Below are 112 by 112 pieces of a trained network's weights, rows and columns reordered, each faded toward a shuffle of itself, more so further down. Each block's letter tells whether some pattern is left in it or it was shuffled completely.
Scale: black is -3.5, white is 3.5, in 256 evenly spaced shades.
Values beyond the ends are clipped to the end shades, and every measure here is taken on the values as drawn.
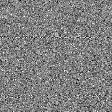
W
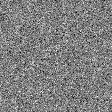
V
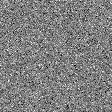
V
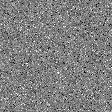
V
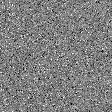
V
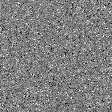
V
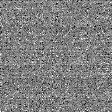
W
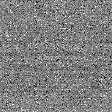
W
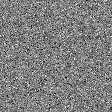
V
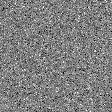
V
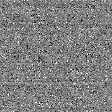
W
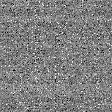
W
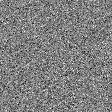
V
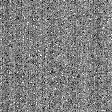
W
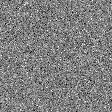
V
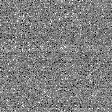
W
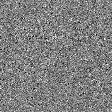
W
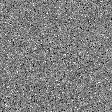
V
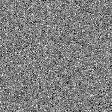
W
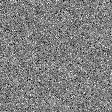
V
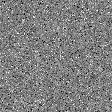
V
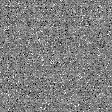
W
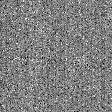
W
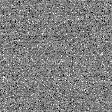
W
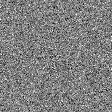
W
